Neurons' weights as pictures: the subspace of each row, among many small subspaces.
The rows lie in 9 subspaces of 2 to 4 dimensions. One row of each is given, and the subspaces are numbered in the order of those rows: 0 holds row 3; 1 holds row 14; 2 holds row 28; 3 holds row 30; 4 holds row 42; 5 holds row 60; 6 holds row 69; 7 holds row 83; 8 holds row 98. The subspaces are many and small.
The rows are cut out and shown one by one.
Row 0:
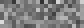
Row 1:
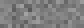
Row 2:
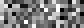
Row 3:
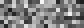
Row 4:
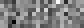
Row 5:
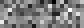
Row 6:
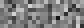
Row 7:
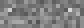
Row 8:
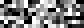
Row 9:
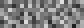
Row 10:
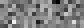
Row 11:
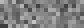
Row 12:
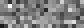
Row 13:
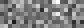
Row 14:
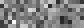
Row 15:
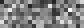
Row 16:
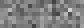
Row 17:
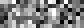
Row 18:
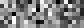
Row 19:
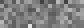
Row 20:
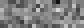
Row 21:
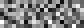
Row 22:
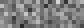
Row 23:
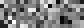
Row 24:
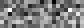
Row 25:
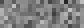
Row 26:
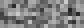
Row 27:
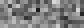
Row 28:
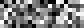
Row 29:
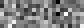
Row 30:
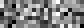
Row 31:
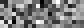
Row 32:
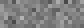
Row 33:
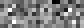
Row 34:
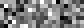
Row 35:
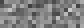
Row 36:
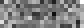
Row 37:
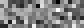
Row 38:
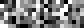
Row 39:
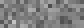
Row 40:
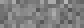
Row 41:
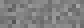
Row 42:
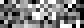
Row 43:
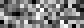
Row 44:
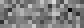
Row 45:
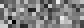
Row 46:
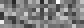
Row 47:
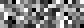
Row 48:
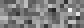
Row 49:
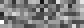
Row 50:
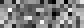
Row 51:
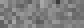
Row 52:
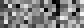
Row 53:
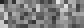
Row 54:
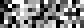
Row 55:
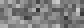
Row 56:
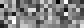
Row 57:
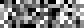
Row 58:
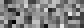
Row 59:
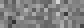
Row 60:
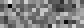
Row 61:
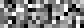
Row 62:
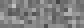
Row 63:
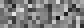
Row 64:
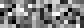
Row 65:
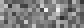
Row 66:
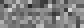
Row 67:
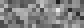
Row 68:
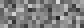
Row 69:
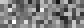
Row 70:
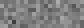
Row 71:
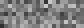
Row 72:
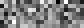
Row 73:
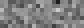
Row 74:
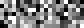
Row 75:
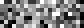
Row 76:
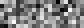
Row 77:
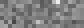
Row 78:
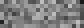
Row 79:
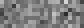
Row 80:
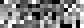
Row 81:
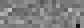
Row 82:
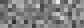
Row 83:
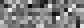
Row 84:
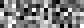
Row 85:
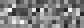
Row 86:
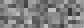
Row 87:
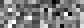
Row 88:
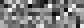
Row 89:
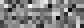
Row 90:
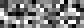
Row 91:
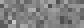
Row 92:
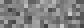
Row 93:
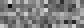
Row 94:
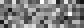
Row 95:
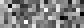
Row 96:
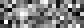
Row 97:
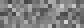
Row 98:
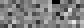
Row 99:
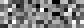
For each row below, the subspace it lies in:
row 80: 4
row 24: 8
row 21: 4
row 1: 5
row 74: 2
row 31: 8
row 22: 5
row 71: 5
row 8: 0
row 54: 6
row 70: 1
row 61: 7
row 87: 0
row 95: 6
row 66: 7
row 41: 1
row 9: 4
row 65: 6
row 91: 1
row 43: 4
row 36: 4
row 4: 0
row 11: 5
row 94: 0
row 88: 7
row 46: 4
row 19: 2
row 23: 1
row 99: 6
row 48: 0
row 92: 0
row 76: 5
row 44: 2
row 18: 8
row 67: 6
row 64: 5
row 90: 4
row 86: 0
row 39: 1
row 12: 5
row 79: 3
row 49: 4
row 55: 6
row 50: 0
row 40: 0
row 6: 7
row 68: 7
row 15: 1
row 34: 7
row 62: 4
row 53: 5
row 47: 3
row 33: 8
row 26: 4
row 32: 3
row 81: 8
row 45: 1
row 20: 6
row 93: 5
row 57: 0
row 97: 5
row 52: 6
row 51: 8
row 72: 2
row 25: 3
